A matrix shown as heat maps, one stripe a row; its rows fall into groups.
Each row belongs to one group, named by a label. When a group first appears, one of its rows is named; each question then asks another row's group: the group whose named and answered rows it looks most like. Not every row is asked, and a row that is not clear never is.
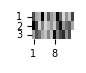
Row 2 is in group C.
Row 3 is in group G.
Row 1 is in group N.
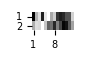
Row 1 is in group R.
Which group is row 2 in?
G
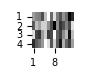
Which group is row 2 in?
G
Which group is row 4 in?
C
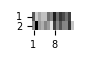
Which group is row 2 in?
G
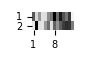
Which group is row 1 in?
G
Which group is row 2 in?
G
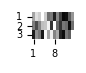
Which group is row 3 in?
R
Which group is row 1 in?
G
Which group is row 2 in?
C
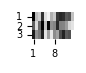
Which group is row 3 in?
R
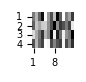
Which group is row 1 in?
N
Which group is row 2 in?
G
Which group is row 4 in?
N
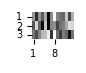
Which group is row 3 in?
C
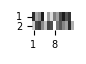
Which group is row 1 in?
R
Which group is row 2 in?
C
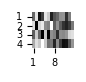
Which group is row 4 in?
G
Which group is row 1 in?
R
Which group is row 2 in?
G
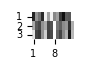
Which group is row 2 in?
C
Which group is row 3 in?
C
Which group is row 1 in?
R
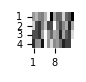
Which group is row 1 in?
N
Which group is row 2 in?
C
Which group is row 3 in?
C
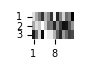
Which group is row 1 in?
N
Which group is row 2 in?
G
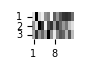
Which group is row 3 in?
C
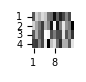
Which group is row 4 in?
C
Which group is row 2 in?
N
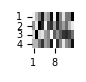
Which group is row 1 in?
N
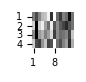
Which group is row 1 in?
C
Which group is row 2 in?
G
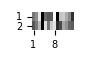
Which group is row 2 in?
N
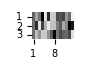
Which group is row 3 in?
G
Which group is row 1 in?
R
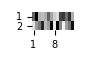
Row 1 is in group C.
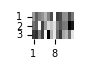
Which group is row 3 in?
C
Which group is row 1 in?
C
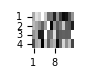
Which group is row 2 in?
N
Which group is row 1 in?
G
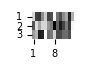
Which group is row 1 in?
C
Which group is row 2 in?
G
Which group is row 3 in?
R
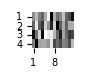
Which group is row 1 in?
N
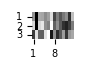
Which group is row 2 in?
G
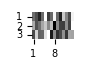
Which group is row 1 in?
C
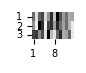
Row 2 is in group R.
